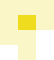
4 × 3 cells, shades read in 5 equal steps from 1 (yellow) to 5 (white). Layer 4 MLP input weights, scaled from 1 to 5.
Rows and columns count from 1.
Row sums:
12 9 13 14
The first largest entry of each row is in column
1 1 3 1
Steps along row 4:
down up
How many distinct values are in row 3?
2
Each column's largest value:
5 4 5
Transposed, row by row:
4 4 4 5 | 4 1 4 4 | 4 4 5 5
